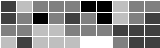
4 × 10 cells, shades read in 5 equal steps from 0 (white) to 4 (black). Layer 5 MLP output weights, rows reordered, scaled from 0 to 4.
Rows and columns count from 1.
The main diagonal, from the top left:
3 2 1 1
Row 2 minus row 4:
2 -1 3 1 2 2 4 -1 -1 0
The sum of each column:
9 8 8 6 8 8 10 7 10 11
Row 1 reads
3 1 2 2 2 4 4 1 2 2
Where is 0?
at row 4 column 6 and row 4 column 7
